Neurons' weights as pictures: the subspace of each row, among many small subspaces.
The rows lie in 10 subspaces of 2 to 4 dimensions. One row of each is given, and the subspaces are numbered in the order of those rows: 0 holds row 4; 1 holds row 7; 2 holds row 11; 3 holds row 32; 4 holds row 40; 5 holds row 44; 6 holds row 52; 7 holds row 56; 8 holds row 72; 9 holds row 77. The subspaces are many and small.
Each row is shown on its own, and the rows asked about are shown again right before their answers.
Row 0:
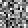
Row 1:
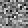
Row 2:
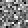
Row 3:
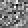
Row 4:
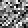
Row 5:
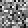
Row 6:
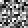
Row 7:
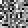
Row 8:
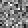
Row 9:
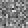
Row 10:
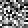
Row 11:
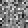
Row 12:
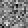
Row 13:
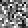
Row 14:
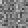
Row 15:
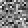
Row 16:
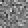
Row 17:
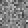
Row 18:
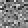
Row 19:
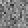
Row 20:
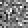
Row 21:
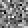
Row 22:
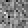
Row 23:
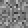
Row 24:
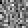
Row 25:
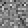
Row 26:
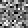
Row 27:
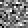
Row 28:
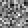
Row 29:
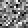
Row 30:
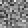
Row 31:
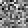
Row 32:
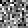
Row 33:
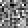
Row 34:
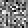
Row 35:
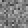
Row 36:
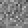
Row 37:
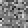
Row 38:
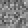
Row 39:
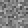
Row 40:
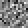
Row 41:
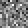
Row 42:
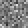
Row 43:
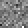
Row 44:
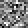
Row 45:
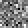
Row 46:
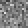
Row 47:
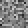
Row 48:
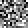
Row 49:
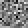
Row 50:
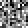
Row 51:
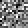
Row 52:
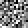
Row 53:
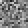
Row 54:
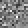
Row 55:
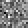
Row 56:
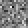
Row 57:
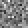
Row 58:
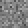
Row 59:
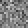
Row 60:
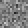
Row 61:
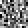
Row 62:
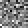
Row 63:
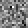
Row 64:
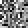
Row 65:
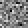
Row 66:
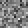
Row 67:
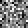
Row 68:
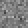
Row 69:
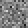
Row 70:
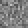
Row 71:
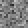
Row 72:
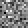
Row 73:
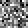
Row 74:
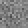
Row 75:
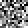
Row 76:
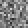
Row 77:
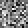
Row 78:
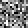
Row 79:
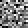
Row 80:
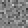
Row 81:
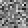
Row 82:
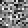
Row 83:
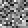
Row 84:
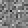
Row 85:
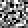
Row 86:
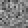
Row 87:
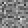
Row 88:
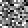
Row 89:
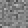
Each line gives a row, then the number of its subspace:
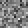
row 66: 8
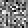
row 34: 9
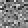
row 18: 3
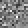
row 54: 1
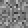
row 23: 9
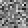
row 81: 8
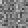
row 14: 1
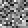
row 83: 5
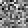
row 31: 3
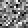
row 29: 0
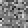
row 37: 2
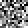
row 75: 3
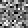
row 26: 9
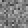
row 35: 9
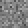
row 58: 7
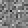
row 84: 1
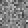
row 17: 2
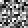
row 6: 9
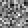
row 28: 4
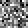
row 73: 8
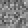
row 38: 4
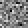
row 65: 5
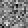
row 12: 5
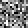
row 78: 9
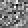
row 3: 6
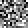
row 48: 5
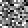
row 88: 6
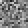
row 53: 3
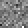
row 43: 0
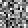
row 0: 0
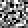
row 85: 6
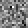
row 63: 7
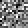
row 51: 1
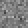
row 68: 8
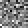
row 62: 6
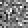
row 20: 5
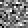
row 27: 5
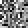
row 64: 1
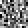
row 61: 1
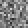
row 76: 0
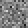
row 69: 7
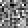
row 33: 8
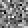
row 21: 3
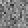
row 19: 3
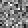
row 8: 0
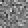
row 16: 5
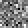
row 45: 0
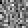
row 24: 1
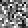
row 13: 8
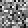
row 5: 7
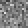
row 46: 3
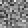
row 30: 5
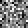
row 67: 2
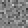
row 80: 4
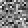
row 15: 8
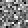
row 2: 3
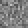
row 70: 6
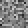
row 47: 2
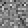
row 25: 8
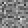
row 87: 8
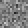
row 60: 9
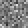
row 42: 5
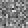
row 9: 9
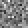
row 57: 3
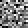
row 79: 6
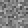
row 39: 4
